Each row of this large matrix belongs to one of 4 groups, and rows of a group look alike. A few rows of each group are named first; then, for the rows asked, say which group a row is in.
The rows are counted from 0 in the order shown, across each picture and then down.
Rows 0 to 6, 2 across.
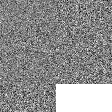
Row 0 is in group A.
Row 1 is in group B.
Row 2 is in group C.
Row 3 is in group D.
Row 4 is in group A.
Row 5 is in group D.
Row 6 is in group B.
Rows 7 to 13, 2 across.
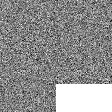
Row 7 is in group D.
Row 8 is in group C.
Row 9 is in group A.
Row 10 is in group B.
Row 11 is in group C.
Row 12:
C
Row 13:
B
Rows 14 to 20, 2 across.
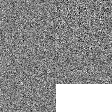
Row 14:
D
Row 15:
B
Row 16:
B
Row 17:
A
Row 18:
D
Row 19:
C
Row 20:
A
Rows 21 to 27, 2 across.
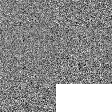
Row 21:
A
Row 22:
A
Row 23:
B
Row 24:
B
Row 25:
A
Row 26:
B
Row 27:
C
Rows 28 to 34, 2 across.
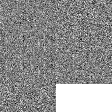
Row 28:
A
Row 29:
C
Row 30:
B
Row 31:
A
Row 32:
B
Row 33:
A
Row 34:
D
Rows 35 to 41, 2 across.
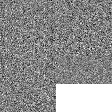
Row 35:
B
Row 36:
D
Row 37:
B
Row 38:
A
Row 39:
B
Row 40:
D
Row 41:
D
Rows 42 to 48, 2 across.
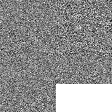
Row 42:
A
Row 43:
C
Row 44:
C
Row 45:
C
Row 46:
C
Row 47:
D
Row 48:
D
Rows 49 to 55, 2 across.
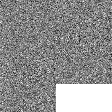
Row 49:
A
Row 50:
D
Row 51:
D
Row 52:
B
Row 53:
D
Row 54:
D
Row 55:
D
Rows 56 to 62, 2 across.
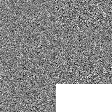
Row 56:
D
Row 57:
D
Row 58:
D
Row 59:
B
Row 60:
A
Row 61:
D
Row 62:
D
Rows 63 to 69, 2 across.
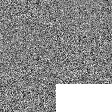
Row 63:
C
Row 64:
B
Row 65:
A
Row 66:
B
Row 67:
C
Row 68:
C
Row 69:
B
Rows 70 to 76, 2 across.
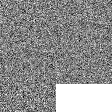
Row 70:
A
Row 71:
C
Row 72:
C
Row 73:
B
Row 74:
B
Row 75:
A
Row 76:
B
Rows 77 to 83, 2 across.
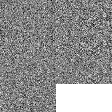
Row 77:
B
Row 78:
D
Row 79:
B
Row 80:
D
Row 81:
D
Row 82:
D
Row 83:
A
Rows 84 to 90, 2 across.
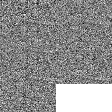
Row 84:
C
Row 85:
C
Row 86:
C
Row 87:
A
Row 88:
C
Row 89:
C
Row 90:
A
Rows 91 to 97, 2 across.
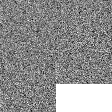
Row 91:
A
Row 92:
B
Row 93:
C
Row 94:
C
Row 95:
B
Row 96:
A
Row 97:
A
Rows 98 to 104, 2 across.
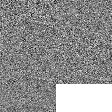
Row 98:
C
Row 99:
A
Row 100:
A
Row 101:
D
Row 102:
C
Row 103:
C
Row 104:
C
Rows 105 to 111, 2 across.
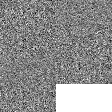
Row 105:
B
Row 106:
C
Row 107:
A
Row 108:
D
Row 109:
D
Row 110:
B
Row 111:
B
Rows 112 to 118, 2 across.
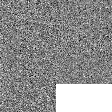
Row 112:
C
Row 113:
B
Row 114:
A
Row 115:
B
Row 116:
A
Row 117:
A
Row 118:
D
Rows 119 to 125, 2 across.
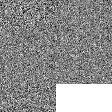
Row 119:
B
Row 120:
B
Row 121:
D
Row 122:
B
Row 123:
B
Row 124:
A
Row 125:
C
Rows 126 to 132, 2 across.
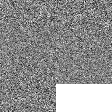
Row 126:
D
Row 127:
C
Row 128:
C
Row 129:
A
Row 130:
D
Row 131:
A
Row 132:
C
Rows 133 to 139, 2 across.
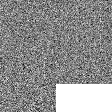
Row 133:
A
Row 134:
B
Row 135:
D
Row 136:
B
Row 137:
B
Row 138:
A
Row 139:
D
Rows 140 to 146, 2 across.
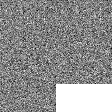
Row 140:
B
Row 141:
B
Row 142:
A
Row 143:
C
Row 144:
C
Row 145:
D
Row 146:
C
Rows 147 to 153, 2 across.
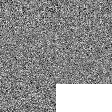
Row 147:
B
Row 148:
B
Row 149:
D
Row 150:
A
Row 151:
A
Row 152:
D
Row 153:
C
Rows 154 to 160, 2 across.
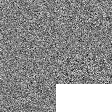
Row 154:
D
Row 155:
D
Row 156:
A
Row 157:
A
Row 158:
A
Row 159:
C
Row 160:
C
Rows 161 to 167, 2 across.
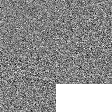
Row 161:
D
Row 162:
D
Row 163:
A
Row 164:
A
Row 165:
C
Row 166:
A
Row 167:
A
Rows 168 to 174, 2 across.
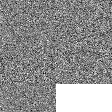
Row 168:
A
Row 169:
D
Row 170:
D
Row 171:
C
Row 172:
B
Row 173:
D
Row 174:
A
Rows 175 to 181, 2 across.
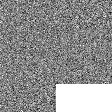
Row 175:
A
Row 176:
D
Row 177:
A
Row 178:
B
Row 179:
D
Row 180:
C
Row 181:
D
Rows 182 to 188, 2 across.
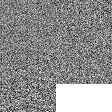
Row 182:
C
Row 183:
B
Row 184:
C
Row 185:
D
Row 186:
C
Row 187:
A
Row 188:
C
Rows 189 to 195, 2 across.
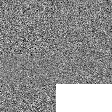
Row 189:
B
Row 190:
B
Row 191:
A
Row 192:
C
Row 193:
A
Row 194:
D
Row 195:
D
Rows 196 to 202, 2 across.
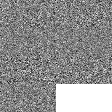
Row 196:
D
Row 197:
D
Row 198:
D
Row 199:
A
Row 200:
C
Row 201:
D
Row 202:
D
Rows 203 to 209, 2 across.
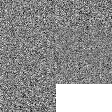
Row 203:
B
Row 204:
A
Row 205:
D
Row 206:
A
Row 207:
D
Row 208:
B
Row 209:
A
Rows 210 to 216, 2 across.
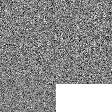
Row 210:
B
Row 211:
D
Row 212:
D
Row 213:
B
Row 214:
C
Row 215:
A
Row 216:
B
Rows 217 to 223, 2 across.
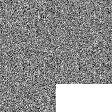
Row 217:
B
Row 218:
B
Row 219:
C
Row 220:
D
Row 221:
B
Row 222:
B
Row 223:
D
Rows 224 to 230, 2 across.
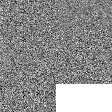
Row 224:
A
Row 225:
D
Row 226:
A
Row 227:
A
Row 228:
D
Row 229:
C
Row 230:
B
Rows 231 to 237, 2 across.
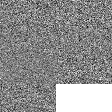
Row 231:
C
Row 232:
A
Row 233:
C
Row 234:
B
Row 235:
A
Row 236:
C
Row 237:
C
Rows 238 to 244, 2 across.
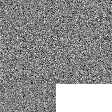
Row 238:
B
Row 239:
D
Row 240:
A
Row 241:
B
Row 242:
A
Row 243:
D
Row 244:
B
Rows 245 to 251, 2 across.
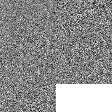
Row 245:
D
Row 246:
C
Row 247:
D
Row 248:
D
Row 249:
B
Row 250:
D
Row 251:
D
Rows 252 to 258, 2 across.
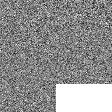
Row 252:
D
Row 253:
C
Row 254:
C
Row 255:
A
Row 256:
C
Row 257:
C
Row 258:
D
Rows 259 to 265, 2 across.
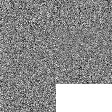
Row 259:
D
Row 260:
B
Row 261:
A
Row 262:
D
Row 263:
D
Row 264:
A
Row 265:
A
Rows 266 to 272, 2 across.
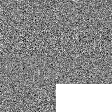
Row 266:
A
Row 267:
A
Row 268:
A
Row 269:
B
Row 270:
B
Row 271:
A
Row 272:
D
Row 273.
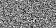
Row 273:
A
